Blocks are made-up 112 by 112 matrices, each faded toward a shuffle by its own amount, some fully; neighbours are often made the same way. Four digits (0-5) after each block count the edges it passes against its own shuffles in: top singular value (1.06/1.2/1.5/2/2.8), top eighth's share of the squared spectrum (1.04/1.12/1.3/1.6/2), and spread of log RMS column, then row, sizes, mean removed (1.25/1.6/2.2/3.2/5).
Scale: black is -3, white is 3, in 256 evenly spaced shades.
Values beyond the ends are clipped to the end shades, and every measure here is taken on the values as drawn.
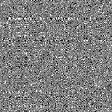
4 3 2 2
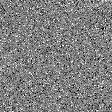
3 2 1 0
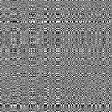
5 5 4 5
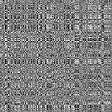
5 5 4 4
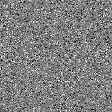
3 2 1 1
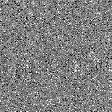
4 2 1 1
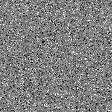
0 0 0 0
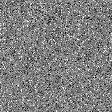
3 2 1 1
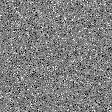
1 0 0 0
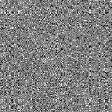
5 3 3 2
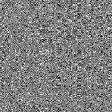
4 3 2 2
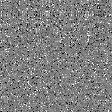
4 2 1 1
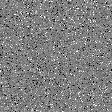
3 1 0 0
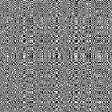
5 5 4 4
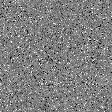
2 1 0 0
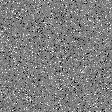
0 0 0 0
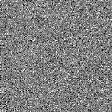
4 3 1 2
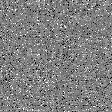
3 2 1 0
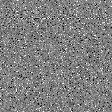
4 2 0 1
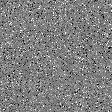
0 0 0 0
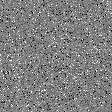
0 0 0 0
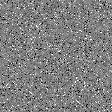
3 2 0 0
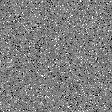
3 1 0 0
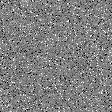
2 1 0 0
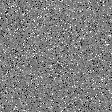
2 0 0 0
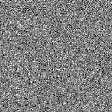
4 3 1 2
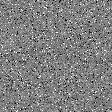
0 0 0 0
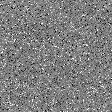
0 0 0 0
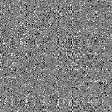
4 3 2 2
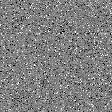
3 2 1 1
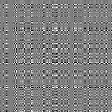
5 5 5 5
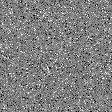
2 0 0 0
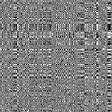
5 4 4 4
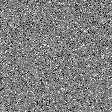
1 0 0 0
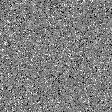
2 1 0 0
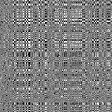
5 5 4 4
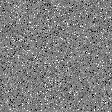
2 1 0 0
